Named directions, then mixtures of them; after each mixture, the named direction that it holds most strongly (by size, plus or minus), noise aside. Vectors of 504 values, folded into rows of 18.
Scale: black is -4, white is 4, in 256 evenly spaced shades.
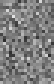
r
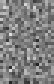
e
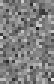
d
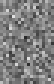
r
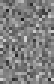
d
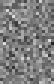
r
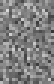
e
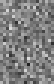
r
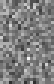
e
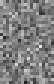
d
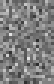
e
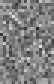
r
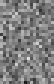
d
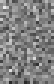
e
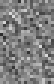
r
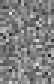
e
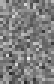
e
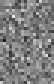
r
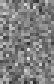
e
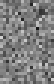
d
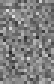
r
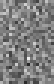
e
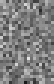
e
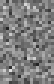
e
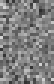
d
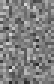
e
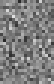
r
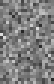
d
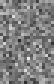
r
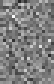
r
